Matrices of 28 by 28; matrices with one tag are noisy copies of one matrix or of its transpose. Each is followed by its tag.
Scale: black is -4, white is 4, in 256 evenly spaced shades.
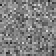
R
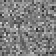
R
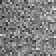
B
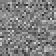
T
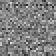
T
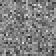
R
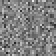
T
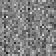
T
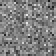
R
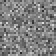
R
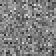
R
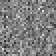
T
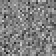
T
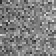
B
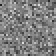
R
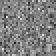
T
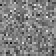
R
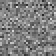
T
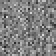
T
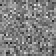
R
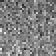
B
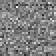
T
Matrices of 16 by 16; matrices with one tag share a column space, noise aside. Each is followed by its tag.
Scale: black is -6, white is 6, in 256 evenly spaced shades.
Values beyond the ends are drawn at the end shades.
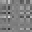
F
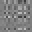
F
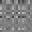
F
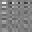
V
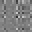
F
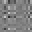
F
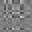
F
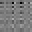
V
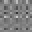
F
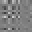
F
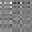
V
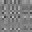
F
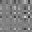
F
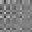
F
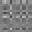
F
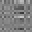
F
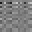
V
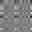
F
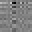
V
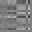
F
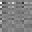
V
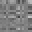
F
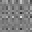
F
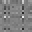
F
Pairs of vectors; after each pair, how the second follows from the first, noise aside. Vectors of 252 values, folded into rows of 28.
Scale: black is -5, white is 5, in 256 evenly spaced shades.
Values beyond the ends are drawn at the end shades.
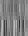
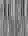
reversed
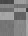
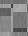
wrapped around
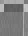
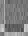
reversed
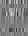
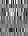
scaled up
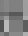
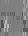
partly zeroed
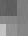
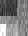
scaled up
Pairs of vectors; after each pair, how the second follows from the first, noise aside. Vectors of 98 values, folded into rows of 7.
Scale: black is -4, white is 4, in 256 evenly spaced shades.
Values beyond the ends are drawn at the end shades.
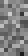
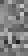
shuffled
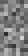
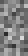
copied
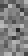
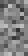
copied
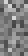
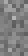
shrunk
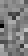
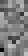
wrapped around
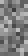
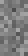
shrunk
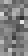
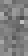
shrunk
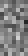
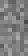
shrunk
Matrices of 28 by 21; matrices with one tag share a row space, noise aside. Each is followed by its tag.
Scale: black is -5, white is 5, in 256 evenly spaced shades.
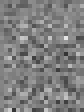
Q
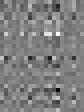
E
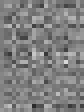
Q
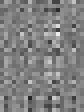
E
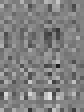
E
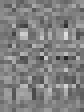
Q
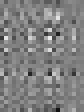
E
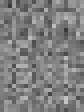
Q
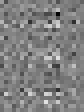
E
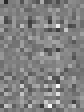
E
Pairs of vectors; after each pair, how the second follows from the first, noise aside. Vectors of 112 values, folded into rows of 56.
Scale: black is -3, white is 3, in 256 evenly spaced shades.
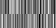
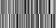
shuffled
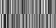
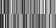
sign-scrambled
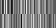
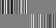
partly zeroed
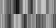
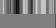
partly zeroed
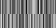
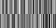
shuffled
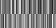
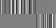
partly zeroed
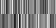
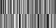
sign-scrambled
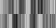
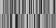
sign-scrambled
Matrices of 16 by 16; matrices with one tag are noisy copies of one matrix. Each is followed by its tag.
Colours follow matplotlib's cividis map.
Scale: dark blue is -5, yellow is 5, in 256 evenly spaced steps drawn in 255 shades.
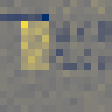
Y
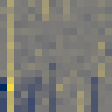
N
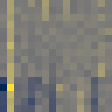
N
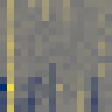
N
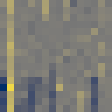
N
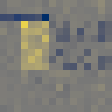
Y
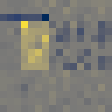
Y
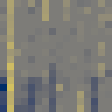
N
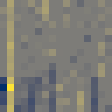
N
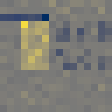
Y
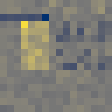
Y
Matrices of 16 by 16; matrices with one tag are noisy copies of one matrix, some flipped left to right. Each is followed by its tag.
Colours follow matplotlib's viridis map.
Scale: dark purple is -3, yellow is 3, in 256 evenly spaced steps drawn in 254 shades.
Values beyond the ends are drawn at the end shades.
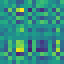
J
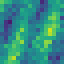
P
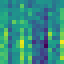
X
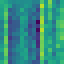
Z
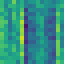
Z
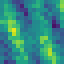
P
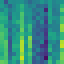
X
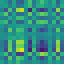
J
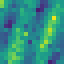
P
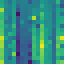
X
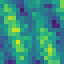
P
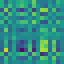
J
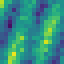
P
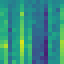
X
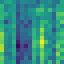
X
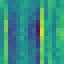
Z
